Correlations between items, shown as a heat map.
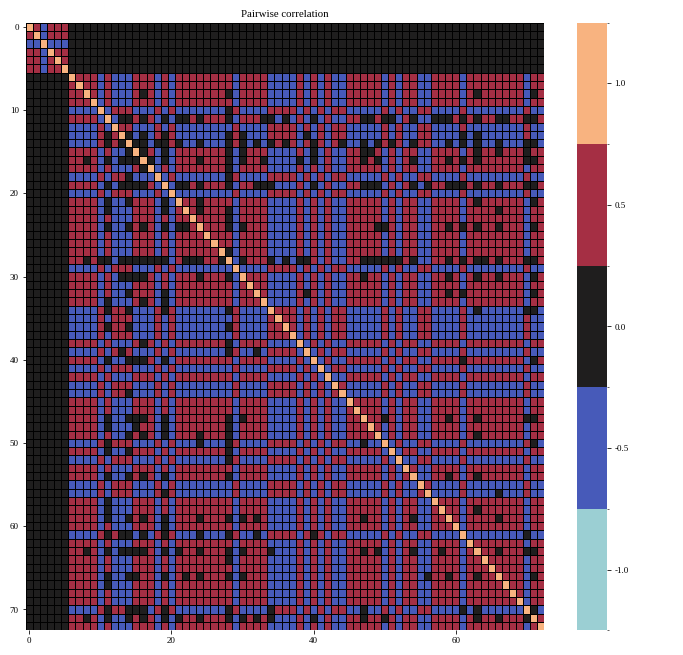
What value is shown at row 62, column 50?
-0.5
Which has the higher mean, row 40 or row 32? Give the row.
32
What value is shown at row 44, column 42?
-0.5
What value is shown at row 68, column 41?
-0.5
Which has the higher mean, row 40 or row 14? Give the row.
40
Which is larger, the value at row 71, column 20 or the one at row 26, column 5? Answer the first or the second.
the second
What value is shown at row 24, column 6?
0.5
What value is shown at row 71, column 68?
0.5
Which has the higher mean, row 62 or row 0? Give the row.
62
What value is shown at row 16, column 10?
-0.5
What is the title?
Pairwise correlation
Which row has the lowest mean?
44
